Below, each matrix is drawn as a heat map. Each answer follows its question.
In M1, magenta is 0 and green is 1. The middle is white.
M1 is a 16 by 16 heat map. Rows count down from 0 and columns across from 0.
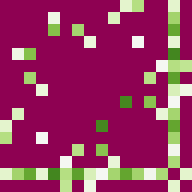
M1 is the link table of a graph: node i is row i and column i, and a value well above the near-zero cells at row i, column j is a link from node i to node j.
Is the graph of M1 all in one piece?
yes
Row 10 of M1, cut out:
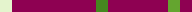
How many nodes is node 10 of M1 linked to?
3
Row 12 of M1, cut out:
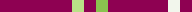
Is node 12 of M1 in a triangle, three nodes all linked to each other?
yes
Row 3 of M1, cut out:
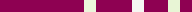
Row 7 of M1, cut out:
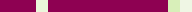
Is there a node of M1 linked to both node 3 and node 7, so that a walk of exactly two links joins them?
yes
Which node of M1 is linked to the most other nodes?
node 14
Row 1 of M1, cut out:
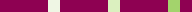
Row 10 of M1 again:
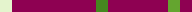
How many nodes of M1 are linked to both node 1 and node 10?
1
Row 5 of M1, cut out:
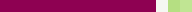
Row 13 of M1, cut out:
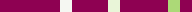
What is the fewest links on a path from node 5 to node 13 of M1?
1
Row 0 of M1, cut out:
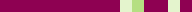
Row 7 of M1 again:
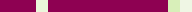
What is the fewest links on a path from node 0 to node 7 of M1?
2
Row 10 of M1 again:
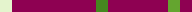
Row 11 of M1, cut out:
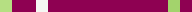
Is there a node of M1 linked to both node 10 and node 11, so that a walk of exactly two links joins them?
yes
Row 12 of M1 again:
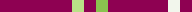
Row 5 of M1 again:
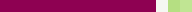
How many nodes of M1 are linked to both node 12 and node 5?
1
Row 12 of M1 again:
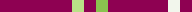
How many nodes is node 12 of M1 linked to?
3
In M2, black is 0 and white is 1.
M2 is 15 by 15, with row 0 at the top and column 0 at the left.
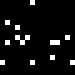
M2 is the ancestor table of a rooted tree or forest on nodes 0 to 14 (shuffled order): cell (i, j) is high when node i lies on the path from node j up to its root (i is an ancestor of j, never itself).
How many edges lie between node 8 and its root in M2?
0
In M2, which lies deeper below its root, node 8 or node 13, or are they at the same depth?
node 13
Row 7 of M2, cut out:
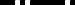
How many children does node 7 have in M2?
2
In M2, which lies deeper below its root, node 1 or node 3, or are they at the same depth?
the same depth
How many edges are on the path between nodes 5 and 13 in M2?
2
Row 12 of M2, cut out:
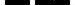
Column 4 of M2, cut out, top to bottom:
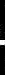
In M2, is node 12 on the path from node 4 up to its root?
no
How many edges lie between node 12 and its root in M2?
0
